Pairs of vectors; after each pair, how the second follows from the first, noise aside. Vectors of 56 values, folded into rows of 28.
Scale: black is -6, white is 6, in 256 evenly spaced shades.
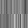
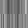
wrapped around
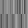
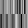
scaled up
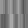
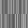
shuffled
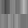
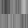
copied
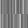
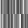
scaled up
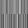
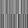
copied
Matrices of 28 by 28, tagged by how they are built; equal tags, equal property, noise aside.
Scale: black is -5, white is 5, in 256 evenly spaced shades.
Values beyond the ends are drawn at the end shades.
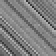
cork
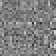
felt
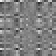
felt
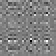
felt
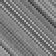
cork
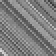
cork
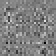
felt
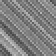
cork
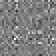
felt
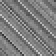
cork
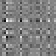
felt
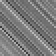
cork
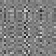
felt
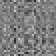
felt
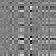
felt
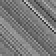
cork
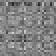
felt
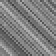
cork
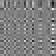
felt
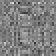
felt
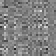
felt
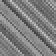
cork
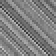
cork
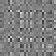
felt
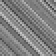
cork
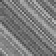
cork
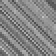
cork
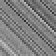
cork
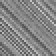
cork
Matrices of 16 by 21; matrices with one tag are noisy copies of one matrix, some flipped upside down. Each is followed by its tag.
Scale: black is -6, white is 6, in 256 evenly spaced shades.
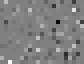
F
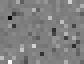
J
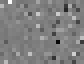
F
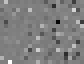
F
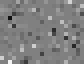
J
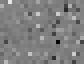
F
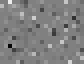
J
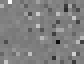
F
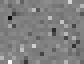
J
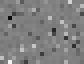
J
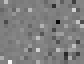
F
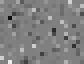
J
